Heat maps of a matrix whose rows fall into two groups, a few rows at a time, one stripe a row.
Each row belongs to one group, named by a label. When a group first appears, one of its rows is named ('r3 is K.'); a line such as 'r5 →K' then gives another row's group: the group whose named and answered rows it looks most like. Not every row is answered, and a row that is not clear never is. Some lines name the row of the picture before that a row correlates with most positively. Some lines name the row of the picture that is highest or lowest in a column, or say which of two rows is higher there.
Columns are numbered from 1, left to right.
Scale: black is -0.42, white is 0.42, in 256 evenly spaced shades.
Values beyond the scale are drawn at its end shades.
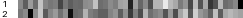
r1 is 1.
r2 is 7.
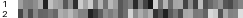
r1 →1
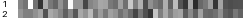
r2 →1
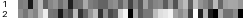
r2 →1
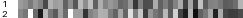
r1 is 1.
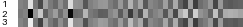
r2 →7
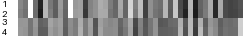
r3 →1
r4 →1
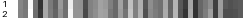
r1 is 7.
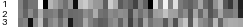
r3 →7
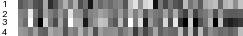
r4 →1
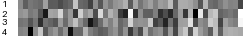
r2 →1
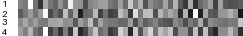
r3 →1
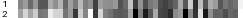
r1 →1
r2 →1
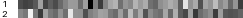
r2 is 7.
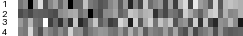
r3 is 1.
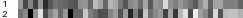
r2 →7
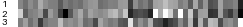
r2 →1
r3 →1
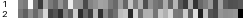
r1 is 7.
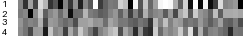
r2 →7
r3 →1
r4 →1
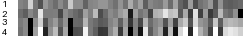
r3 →7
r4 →7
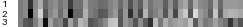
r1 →7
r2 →7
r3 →1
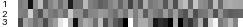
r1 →7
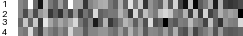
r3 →1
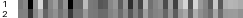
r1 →7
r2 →7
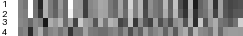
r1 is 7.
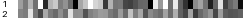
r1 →1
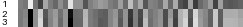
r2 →7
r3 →7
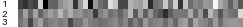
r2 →1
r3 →7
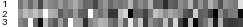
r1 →1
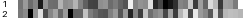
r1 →1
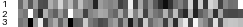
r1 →1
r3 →7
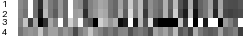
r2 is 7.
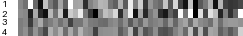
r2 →1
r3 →7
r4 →1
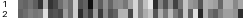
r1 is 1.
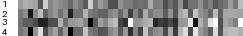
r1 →1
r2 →7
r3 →1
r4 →7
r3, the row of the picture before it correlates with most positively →1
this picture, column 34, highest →4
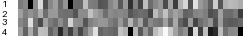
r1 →7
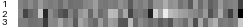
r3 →1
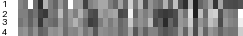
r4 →1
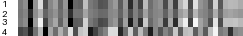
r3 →7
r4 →1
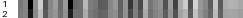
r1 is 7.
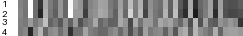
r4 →7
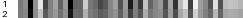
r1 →7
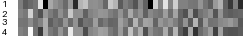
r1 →1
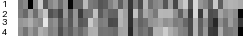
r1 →7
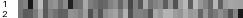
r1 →7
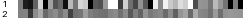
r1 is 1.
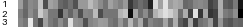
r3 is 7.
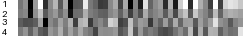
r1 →7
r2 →7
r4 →1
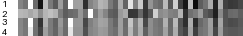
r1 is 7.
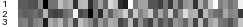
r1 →1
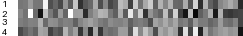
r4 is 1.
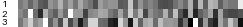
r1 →1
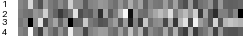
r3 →7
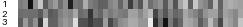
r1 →7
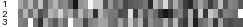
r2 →1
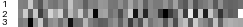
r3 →7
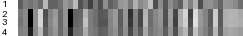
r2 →7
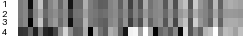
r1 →7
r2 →7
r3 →7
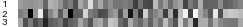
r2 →7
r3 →1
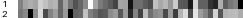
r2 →7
